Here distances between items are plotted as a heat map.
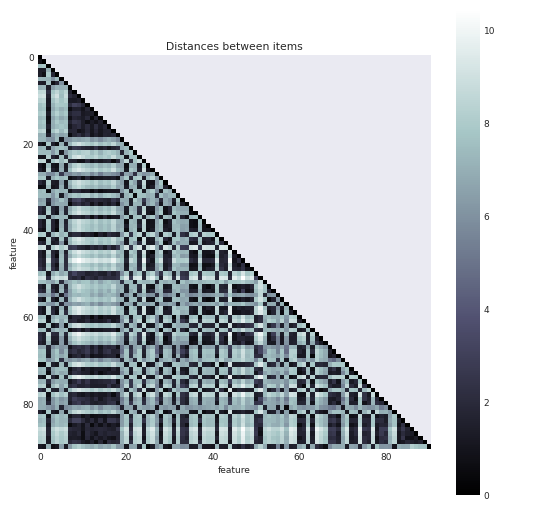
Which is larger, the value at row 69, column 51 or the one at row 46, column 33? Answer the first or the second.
the second
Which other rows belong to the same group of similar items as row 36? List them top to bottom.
0, 1, 3, 4, 6, 20, 23, 25, 26, 29, 30, 35, 38, 39, 40, 42, 43, 45, 46, 47, 48, 49, 53, 54, 56, 58, 59, 62, 64, 65, 66, 71, 74, 77, 82, 90
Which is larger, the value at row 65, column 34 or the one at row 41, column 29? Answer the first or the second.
the second
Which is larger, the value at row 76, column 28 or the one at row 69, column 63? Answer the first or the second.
the first
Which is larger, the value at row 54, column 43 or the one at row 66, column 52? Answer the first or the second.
the second
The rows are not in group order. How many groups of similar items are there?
3
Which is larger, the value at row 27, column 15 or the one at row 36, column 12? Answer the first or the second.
the second
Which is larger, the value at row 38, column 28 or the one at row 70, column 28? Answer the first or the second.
the first
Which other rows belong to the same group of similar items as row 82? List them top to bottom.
0, 1, 3, 4, 6, 20, 23, 25, 26, 29, 30, 35, 36, 38, 39, 40, 42, 43, 45, 46, 47, 48, 49, 53, 54, 56, 58, 59, 62, 64, 65, 66, 71, 74, 77, 90
